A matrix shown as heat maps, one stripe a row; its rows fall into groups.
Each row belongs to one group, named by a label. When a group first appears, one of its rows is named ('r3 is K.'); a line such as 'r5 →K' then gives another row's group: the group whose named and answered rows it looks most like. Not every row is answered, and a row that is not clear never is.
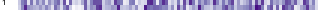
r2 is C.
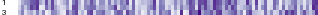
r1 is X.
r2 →X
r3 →X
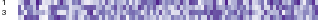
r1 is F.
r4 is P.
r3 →X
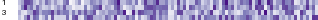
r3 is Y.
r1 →C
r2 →C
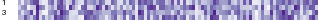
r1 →P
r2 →F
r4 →P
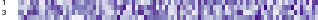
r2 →Y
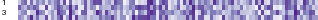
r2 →Y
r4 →Y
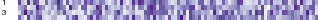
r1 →Y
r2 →F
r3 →C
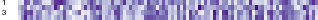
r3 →C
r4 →C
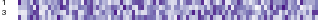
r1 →Y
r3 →X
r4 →Y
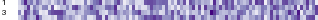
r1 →C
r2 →X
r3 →P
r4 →F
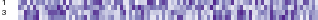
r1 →C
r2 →Y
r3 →P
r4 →P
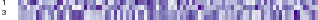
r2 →C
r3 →F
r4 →F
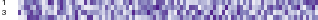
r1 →P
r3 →Y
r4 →X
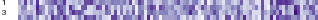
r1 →P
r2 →F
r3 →F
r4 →P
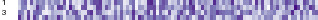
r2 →F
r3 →X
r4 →Y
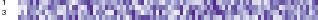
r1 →P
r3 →X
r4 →Y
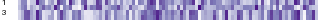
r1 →F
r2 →C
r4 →F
